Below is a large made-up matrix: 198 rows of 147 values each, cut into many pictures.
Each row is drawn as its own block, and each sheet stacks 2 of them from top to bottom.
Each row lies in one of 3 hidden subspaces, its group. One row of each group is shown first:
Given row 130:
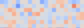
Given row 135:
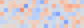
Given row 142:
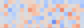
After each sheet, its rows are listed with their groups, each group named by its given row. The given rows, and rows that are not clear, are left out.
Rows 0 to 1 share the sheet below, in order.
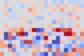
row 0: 142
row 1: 135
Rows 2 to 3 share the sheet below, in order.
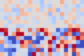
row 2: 142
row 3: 130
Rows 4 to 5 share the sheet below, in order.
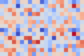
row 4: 130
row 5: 130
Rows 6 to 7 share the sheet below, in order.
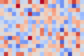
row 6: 130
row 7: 142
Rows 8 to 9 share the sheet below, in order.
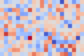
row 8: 142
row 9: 135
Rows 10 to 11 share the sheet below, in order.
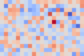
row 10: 142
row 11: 135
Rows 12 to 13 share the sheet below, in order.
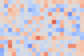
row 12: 142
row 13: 135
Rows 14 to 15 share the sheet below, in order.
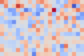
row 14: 130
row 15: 135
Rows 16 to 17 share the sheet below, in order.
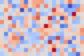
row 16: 135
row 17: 142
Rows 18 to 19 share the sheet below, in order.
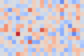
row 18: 142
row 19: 130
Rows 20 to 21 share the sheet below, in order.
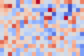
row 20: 135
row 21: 135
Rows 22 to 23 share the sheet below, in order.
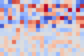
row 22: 135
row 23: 135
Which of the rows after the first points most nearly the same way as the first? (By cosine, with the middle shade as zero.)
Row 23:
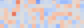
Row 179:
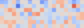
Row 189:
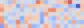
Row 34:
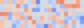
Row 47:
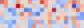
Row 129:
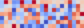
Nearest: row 34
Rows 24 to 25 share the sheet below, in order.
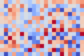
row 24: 142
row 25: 142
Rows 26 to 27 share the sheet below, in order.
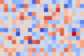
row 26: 135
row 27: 130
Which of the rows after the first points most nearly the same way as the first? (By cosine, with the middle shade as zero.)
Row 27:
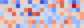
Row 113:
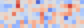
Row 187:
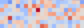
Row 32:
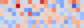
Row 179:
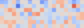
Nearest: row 179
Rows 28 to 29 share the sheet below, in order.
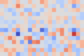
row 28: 130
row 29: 130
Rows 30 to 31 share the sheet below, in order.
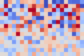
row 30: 142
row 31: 130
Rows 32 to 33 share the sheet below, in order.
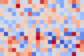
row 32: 130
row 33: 130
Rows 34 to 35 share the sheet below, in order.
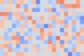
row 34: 135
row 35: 142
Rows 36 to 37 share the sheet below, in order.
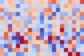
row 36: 135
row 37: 142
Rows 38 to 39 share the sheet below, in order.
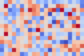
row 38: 142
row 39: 135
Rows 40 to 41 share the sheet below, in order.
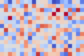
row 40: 135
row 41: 135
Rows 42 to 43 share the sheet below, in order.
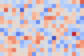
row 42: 135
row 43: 130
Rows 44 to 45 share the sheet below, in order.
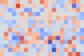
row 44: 130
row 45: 142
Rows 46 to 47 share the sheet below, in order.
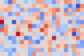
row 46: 135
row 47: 130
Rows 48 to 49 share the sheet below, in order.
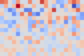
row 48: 130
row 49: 130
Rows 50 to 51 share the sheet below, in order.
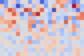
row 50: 130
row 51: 130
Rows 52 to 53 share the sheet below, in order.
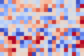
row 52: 135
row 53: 130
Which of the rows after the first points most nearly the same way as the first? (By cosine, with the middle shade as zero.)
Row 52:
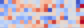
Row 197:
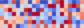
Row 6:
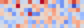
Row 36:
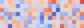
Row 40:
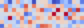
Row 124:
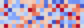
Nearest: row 40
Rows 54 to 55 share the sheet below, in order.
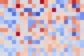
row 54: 130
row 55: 130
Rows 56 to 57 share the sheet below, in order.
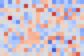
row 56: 135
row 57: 142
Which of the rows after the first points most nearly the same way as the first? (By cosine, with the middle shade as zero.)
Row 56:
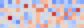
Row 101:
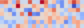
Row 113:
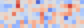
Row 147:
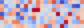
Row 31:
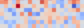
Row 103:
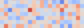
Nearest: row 113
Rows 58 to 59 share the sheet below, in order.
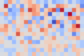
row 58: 142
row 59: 130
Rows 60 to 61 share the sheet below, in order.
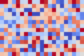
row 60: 130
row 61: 135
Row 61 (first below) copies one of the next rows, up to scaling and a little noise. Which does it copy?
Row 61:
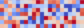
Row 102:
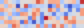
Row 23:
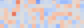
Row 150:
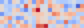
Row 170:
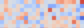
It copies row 102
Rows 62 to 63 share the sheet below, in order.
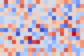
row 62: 135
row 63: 130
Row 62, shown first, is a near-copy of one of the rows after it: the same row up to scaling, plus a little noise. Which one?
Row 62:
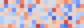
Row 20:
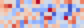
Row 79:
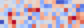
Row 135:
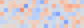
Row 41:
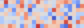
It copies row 41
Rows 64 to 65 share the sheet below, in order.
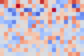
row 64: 130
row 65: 142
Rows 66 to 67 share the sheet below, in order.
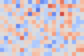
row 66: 130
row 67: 135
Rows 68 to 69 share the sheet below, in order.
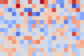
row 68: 130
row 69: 130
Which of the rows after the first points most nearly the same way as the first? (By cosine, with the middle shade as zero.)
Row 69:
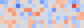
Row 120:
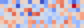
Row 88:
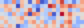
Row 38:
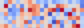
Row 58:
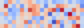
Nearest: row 120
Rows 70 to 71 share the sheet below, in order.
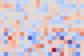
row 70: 135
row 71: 142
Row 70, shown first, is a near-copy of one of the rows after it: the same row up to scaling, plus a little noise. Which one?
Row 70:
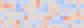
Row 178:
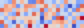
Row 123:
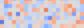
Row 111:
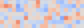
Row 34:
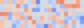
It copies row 111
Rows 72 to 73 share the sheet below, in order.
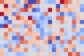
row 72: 135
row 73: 142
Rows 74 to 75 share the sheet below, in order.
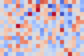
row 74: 130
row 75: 142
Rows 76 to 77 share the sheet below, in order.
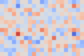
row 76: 130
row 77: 130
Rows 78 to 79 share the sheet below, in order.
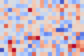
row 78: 142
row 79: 135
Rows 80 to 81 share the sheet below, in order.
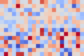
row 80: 130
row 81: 142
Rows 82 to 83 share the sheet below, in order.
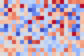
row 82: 142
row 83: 130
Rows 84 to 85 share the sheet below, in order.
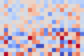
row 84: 142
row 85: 142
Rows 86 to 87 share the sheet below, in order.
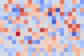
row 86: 142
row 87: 130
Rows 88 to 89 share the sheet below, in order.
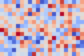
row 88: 130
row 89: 130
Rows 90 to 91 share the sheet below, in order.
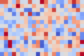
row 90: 130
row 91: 135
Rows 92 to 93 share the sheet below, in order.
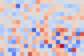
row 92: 135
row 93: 135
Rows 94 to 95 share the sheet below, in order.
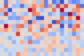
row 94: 142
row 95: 130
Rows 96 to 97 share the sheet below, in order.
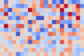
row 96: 142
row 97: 130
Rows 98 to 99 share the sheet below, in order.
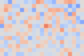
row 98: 135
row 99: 142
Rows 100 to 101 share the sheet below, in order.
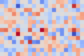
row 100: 130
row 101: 130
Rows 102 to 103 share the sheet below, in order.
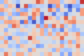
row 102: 135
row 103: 142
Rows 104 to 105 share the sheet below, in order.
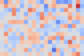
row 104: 135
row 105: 142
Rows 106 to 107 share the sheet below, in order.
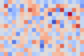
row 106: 142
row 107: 135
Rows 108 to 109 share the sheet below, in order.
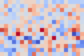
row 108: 142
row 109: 130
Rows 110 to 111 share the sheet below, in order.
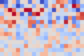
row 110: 130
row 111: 135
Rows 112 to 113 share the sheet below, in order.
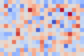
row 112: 142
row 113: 135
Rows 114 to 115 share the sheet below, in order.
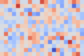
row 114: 130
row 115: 142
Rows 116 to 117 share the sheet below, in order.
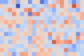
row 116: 130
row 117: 135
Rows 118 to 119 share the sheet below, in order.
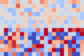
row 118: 130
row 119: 142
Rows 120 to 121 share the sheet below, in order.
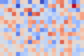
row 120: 130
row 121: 130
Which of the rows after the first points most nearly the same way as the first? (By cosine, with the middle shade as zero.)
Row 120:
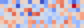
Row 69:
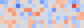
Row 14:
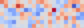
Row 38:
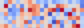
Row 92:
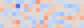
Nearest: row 69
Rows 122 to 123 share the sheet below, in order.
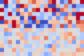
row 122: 135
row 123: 135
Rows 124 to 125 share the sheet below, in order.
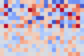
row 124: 142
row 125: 142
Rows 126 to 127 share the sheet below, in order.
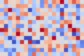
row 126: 142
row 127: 130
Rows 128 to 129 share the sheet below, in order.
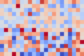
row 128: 130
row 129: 135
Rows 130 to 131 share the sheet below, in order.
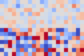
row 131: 135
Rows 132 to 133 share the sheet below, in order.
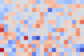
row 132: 135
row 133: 135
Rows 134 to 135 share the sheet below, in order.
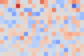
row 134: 130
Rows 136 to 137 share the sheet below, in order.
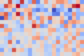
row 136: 135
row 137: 135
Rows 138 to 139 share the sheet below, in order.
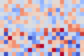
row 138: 142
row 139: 142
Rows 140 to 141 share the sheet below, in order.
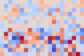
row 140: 142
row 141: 142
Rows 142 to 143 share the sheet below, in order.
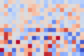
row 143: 135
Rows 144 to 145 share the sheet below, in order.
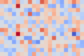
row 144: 130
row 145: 130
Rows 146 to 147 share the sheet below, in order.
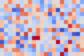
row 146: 142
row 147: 135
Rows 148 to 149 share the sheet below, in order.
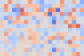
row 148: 142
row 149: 142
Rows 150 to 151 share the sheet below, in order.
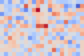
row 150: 135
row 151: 142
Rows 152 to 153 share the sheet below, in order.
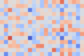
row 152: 142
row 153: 142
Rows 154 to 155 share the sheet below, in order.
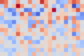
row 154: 130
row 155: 130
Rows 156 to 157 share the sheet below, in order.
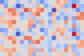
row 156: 130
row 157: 130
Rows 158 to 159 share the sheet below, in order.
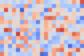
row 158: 135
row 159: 135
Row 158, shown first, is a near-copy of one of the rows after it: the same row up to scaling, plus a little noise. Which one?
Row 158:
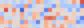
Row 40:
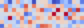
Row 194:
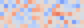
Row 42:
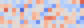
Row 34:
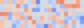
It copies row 42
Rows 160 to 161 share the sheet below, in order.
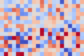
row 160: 142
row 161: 142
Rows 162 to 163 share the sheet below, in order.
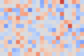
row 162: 142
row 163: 135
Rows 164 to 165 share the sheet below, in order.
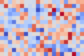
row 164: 130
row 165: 135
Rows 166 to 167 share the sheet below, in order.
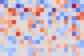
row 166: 130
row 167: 130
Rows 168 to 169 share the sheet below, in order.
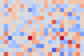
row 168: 142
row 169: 142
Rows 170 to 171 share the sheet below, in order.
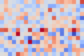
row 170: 135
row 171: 130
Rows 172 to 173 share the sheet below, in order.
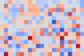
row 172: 142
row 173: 142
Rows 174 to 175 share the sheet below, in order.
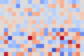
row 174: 130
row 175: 142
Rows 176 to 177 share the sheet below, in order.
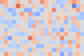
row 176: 130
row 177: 142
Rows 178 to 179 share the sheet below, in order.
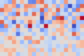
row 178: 135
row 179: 130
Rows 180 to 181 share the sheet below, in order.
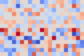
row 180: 130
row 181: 130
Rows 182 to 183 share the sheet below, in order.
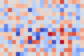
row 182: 142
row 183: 130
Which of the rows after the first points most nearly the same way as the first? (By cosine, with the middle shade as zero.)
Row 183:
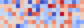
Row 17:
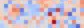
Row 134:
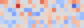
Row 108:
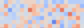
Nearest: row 17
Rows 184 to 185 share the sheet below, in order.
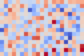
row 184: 142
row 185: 135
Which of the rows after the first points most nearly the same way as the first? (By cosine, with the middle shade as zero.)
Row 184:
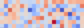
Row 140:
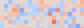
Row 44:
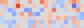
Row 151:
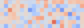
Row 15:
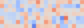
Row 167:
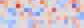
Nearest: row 151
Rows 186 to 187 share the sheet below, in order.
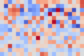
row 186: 142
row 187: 135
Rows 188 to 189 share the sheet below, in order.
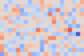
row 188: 142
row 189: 135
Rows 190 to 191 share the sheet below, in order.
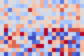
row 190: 142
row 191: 142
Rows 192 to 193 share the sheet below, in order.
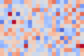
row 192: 135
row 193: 135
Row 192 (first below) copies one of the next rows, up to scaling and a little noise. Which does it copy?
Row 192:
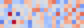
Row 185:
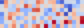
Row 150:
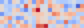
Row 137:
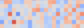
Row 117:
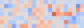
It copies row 137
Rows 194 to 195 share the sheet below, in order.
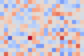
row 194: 135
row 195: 142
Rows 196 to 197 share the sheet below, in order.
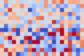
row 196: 142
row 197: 130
